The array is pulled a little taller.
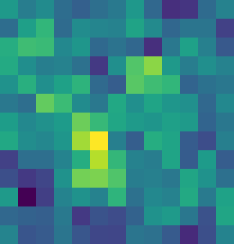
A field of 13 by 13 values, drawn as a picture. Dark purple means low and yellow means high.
The ninth with the lowest average is the bottom left. The halves do not mirror each other. No regular stripes run through it. The ninth with the highest average is the centre.
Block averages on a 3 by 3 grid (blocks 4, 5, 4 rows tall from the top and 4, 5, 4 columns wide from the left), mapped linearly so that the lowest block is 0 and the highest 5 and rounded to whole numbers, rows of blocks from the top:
421
352
022
